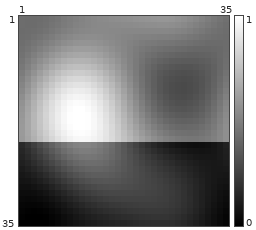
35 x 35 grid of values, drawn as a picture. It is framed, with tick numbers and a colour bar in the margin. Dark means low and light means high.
No lone cell stands out from its neighbours. The top part is higher, up to a seam about 60% of the way down. Overall the values sit about 40% of the way up the scale. The middle left is the ninth with the highest average.
